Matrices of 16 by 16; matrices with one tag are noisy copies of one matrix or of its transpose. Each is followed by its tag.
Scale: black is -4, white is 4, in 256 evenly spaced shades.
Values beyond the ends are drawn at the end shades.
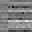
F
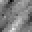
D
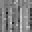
F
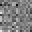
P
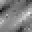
D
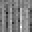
F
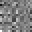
P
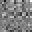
P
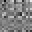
P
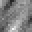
D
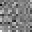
P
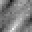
D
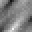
D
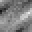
D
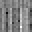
F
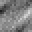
D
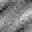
D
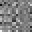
P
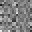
P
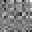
P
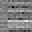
F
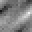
D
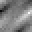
D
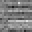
F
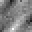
D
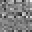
P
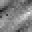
D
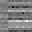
F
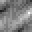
D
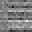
F
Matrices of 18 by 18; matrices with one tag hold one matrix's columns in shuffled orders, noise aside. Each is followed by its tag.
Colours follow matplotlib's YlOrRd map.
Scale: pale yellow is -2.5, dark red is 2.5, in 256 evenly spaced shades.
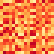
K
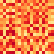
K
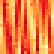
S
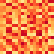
K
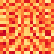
K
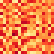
K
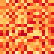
K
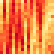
S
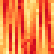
S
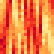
S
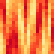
S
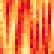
S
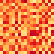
K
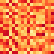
K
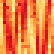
S
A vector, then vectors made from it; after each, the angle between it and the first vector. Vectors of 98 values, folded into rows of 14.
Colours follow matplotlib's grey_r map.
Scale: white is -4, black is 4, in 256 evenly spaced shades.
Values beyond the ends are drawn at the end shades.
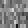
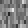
partly aligned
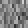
partly aligned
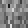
partly aligned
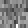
nearly opposite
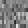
nearly opposite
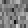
nearly opposite
